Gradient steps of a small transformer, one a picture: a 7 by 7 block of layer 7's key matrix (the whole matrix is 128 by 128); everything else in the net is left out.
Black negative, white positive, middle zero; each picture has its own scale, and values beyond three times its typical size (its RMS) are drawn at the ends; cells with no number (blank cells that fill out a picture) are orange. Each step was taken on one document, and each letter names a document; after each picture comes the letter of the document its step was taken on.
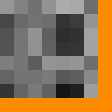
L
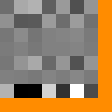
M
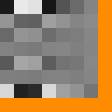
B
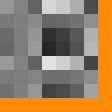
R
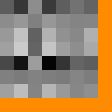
R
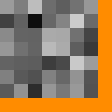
L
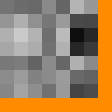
L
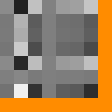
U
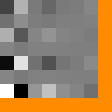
M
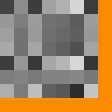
U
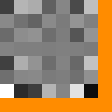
M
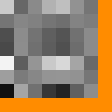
L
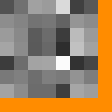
U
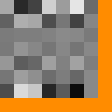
B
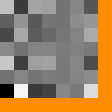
M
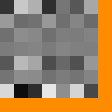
B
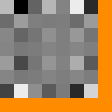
B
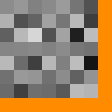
M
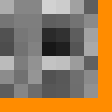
R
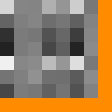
R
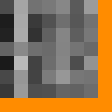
L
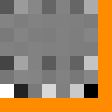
M
